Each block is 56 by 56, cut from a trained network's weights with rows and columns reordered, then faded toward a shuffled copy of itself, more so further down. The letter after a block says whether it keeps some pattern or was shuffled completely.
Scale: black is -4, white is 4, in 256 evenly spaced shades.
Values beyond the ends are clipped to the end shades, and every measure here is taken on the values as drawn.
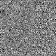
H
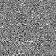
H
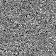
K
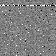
H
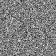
K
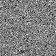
K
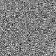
H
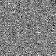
H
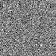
H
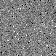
K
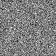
K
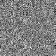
H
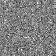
H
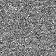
H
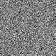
H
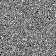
K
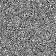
K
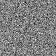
K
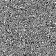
H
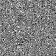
H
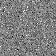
K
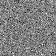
K
